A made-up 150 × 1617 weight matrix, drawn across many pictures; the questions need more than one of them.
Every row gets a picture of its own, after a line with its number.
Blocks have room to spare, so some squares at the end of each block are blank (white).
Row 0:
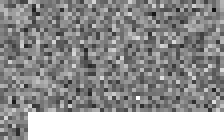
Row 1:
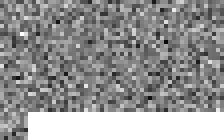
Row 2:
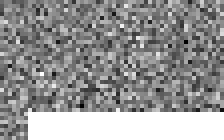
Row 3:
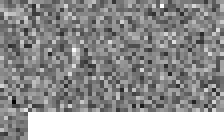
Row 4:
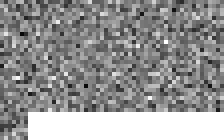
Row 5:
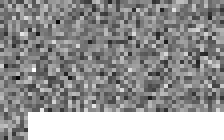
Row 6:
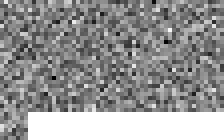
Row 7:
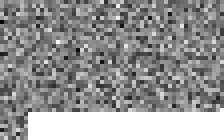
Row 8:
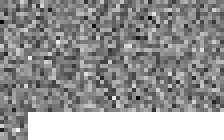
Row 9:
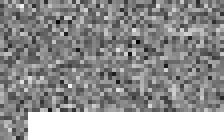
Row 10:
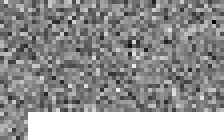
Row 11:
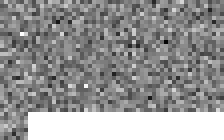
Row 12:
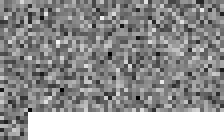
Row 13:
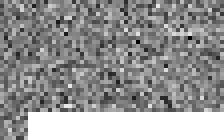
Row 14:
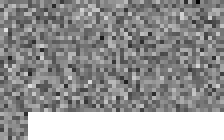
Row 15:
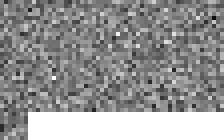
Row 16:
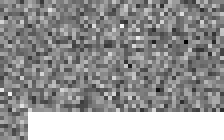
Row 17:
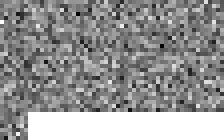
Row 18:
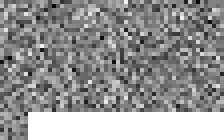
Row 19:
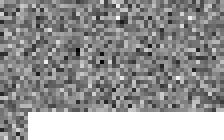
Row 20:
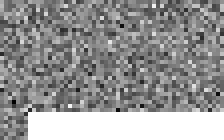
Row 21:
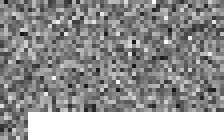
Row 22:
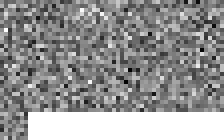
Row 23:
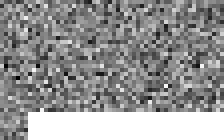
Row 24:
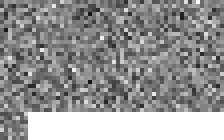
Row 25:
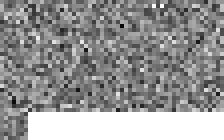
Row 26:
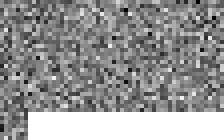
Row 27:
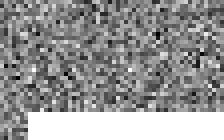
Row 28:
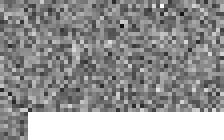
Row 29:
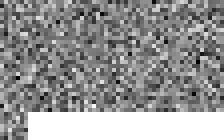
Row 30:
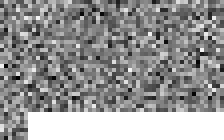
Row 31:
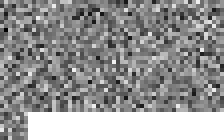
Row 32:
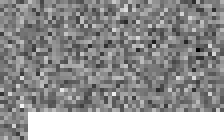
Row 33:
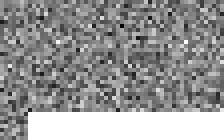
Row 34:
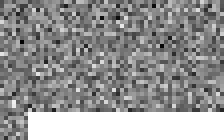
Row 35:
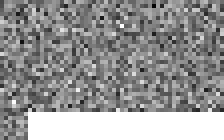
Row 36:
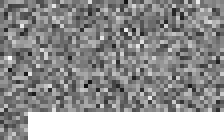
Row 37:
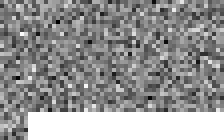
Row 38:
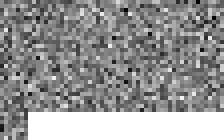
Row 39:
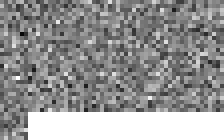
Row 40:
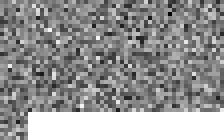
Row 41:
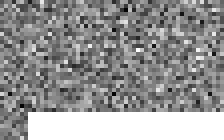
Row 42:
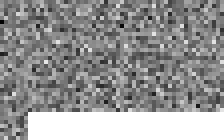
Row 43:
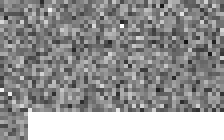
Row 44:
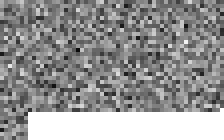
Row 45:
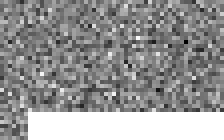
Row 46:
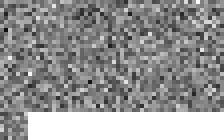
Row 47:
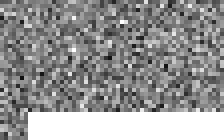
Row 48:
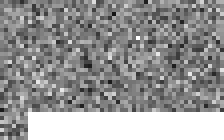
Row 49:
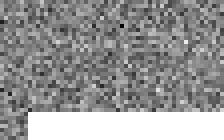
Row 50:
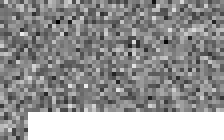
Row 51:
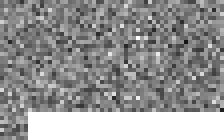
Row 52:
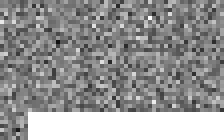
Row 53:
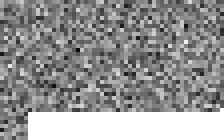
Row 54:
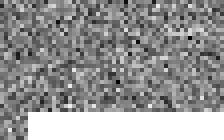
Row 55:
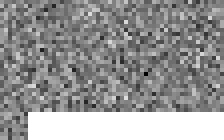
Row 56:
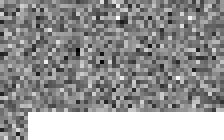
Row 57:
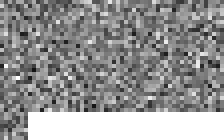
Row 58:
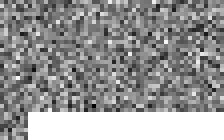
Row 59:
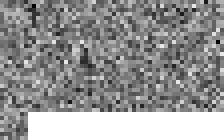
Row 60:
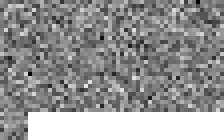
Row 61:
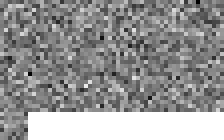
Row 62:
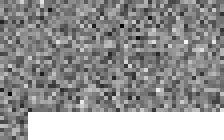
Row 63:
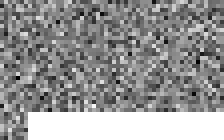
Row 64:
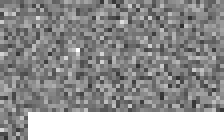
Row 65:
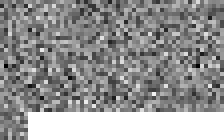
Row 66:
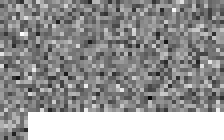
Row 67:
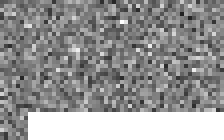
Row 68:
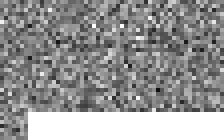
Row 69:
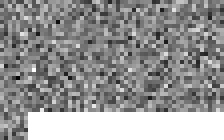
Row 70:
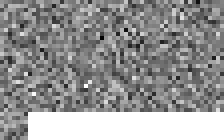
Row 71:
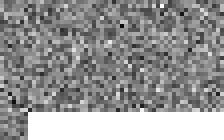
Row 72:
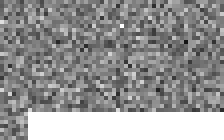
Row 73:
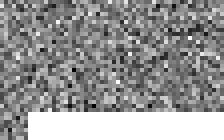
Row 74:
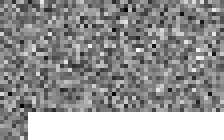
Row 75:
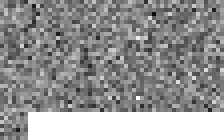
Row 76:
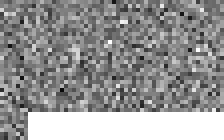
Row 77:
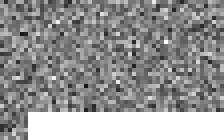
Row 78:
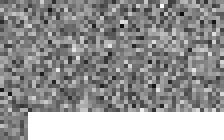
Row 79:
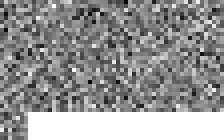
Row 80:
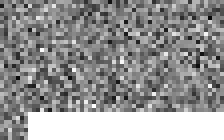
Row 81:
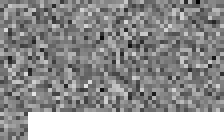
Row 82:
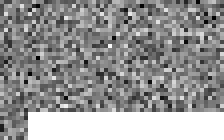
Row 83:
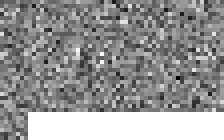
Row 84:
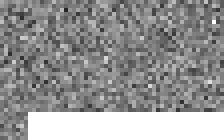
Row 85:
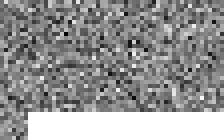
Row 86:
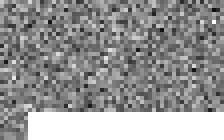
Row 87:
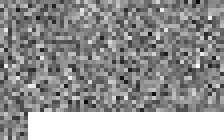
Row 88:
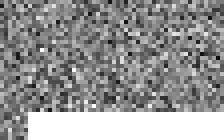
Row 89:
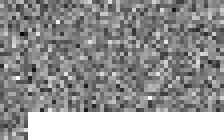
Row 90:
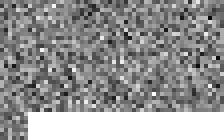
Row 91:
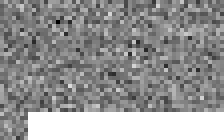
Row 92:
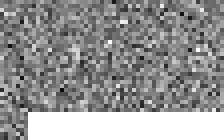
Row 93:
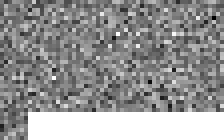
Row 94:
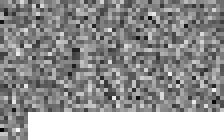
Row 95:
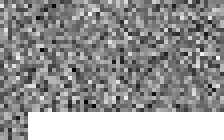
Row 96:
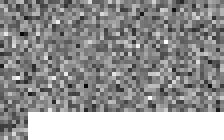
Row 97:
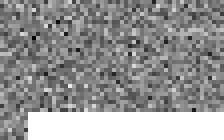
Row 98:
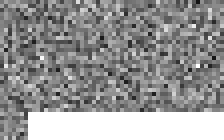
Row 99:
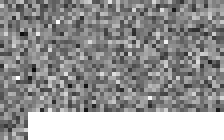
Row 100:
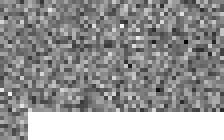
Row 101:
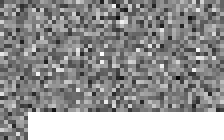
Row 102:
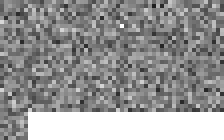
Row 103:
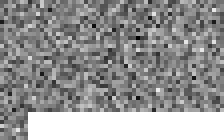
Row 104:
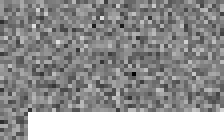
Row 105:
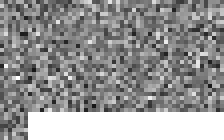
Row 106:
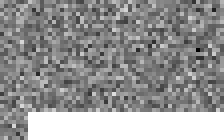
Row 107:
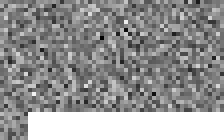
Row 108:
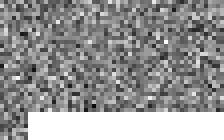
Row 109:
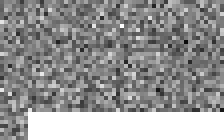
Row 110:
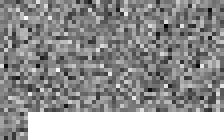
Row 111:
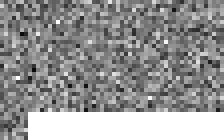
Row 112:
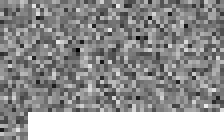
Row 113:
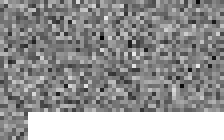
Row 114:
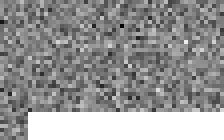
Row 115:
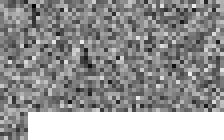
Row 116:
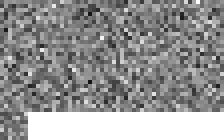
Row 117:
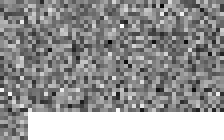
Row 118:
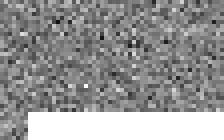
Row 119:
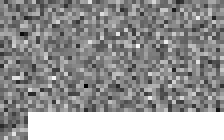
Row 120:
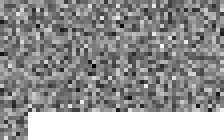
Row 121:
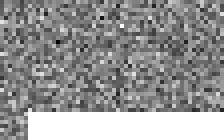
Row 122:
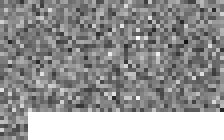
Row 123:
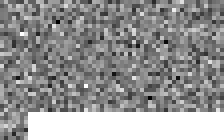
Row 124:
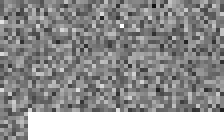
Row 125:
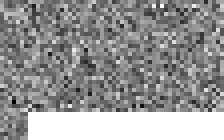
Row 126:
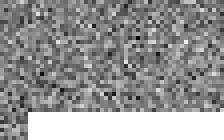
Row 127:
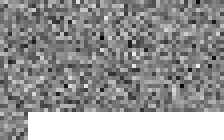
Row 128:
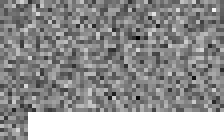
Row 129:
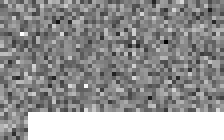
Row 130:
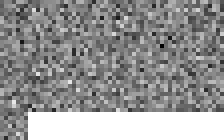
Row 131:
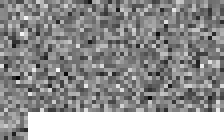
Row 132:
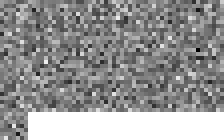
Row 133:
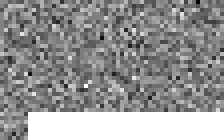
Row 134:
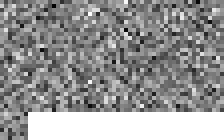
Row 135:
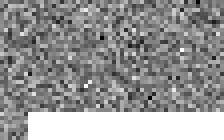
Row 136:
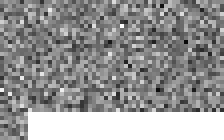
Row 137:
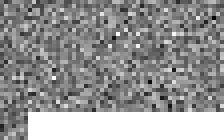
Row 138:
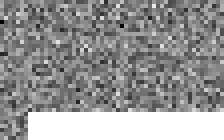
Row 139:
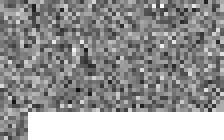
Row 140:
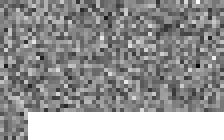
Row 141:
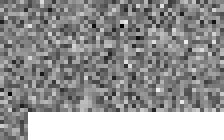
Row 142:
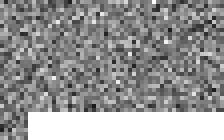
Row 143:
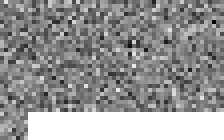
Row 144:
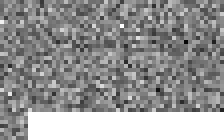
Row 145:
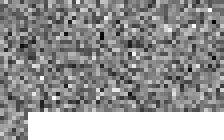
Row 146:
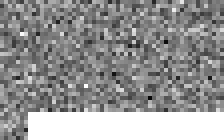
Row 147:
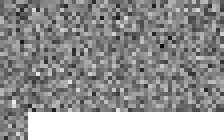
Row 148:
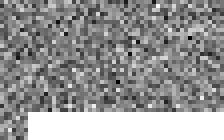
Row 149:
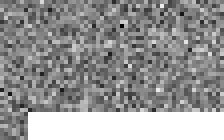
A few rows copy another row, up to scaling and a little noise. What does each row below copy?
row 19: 56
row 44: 53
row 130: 147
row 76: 92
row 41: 74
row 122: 51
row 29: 63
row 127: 113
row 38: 26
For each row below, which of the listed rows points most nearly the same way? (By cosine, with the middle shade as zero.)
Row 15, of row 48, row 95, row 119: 119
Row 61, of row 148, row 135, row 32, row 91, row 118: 135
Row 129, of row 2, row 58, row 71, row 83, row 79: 79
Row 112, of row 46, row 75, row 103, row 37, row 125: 103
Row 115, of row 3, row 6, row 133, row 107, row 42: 3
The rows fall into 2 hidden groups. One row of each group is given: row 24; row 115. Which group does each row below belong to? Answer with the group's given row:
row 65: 24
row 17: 115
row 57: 24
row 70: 24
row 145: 24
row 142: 24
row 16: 115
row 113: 24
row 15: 24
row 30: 24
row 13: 24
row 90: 24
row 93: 24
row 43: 115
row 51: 115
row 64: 115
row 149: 115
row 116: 24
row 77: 24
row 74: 115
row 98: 24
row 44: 115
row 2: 115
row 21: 24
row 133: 24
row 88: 24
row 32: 115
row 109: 115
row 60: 24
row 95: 24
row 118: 24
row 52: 115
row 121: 115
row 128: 115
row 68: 115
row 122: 115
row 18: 24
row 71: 115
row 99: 24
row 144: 115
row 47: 115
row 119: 24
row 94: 115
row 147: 115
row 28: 115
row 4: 24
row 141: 115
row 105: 24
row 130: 115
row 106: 115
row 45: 115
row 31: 24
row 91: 24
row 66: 24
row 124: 115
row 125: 115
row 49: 115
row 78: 115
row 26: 24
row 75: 115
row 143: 24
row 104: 115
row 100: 115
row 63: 24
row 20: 115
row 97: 24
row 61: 24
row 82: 24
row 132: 115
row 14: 24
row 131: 24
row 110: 24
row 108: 24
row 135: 24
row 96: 24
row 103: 115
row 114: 115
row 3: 115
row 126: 115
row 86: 115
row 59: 115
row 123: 24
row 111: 24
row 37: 24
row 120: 115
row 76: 115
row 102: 115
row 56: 115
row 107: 24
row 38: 24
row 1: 24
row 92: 115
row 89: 24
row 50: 24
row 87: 24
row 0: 115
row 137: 24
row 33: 115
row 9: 24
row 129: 24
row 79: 24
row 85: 24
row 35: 115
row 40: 115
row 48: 115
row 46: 24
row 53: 115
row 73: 24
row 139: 115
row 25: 115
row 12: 115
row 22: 24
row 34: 115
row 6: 24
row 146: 24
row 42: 115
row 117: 115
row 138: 115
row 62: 115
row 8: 115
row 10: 24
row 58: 24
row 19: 115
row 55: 24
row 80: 24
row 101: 115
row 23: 24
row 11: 24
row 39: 24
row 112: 115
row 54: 24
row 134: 24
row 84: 115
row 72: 115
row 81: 24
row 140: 24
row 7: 115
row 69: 24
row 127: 24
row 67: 115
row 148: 24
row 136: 115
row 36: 24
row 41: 115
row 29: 24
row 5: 24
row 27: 24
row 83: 115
